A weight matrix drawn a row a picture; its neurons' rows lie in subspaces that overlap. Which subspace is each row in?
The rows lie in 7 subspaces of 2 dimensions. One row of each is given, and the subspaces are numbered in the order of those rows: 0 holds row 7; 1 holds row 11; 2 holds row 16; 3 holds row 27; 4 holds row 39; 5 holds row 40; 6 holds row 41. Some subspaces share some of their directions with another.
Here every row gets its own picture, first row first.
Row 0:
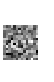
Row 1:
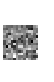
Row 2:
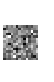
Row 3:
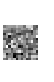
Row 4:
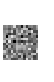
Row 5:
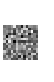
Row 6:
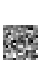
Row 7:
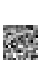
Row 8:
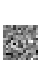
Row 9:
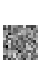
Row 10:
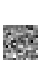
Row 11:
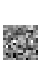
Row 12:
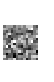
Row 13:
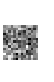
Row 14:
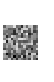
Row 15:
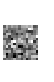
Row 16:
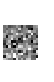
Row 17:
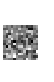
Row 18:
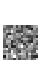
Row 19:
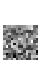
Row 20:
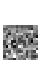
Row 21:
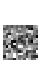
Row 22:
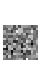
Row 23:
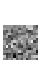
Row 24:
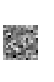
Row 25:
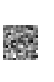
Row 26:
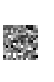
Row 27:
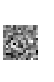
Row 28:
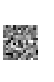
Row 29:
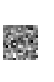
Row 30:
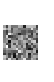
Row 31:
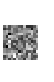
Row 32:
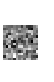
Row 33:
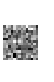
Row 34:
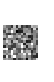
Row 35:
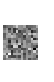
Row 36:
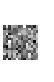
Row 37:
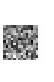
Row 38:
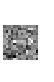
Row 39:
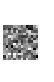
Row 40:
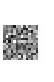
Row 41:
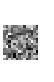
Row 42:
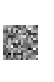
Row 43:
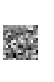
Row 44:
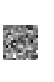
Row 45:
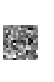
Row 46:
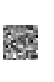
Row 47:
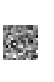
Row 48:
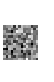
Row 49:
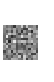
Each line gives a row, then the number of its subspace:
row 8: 3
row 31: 6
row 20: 4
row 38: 0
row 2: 2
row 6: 0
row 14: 5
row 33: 3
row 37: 5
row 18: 1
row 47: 3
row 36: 6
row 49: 5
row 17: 0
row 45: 0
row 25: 1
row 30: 6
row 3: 0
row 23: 4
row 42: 4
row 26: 4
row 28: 3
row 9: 6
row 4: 5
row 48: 1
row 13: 0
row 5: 5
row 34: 1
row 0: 3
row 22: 1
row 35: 4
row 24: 2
